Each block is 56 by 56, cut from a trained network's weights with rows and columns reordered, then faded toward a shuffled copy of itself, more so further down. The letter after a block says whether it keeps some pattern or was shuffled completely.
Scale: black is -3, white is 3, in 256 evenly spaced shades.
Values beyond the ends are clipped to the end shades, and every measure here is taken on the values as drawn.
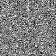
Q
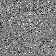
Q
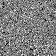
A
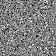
A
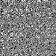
Q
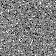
A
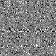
Q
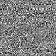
Q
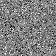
A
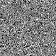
Q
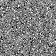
A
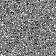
A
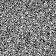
A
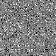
Q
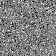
A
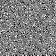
Q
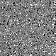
Q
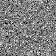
Q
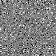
Q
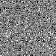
Q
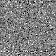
Q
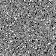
A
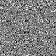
Q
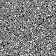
A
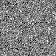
Q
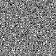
Q
